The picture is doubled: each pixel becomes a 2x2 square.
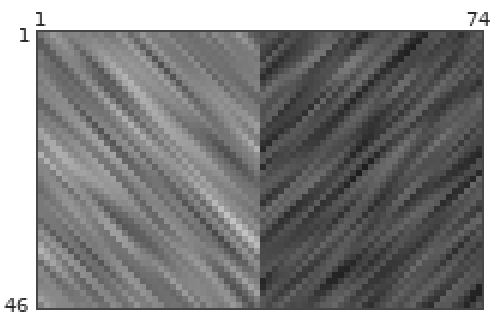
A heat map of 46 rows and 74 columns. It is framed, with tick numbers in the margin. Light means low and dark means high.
The table splits into one row of 2 panels. Panel 1,1: middling, slanting down to the right. Panel 1,2: high, slanting up to the right.
